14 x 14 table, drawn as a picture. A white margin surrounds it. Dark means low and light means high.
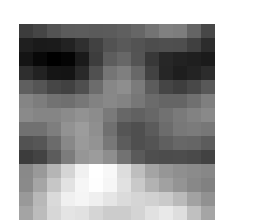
Seam: horizontal, 70% of the way down, the bottom part higher. Lone odd cells: none. Average level on the scale: 50%. Ninth with the lowest average: top left.
